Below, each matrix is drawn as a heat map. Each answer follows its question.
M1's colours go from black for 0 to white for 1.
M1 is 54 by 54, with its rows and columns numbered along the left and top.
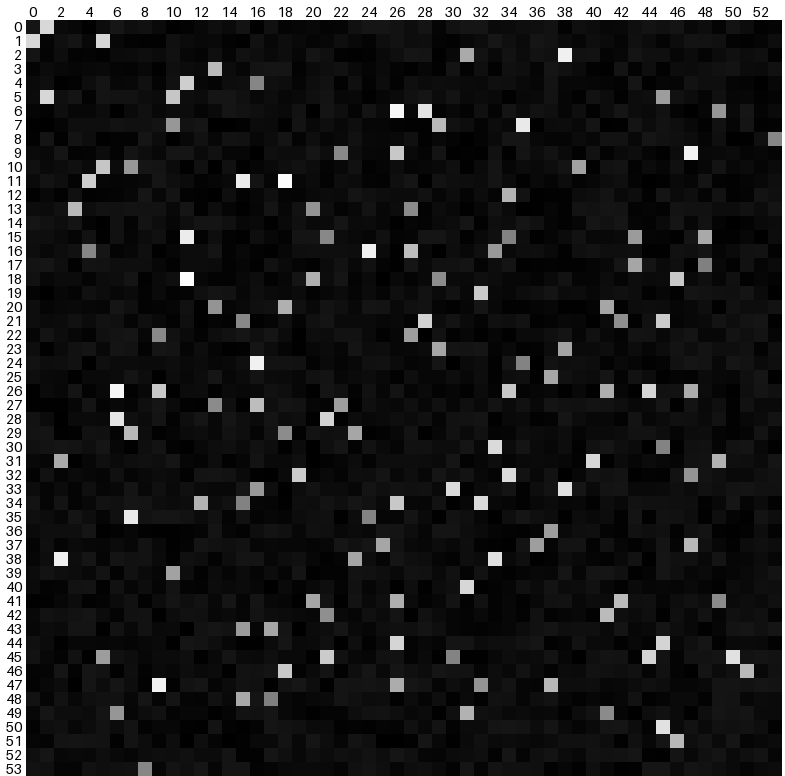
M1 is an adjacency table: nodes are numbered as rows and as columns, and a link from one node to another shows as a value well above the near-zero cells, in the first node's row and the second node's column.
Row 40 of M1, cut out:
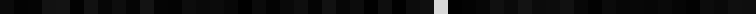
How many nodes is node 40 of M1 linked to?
1
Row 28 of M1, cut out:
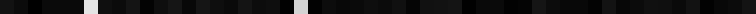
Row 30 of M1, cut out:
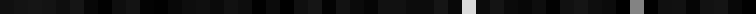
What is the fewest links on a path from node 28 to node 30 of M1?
3
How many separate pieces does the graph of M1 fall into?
4
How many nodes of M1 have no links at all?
2
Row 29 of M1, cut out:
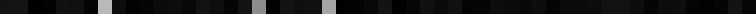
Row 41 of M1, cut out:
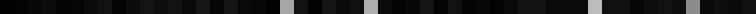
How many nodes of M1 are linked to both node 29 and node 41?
0
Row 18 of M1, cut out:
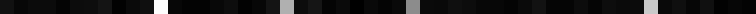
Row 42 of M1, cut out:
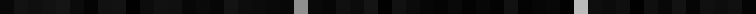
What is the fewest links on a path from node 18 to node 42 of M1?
3
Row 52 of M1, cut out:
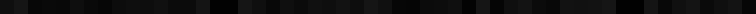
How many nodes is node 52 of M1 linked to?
0
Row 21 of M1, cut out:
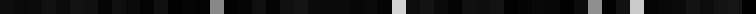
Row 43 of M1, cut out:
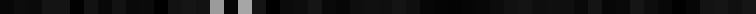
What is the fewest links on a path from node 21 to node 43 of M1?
2
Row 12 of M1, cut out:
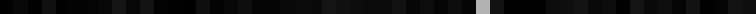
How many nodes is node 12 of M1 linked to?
1
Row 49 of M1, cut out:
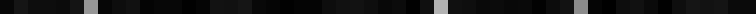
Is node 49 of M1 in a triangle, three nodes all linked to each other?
no
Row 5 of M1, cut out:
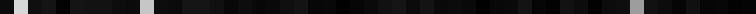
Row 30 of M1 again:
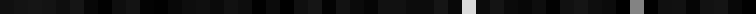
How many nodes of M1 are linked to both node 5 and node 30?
1
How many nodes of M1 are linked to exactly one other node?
12
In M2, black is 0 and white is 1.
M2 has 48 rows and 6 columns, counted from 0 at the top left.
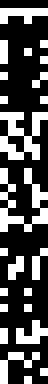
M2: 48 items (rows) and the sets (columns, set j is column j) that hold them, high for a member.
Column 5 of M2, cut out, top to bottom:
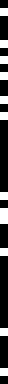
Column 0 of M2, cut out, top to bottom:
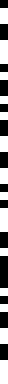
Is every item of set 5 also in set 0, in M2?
yes
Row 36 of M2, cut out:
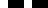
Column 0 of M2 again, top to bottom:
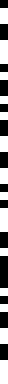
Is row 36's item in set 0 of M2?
yes
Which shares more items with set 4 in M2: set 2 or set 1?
set 1
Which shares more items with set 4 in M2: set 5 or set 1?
set 1
